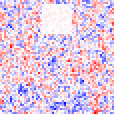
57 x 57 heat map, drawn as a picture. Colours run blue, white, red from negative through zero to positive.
Odd patch: calmer, in the top middle. Calmest part: top middle. Mirror symmetry: none. Average level on the scale: 50%.
